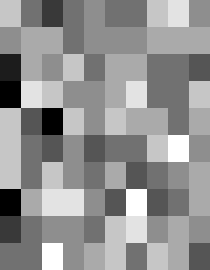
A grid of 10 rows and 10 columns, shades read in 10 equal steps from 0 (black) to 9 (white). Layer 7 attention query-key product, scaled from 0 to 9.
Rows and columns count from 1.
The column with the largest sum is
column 7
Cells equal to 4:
23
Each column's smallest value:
0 3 0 4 3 3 3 3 4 3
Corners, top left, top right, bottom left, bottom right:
7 5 4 3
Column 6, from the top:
4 5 6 6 7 4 6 3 7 7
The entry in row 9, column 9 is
6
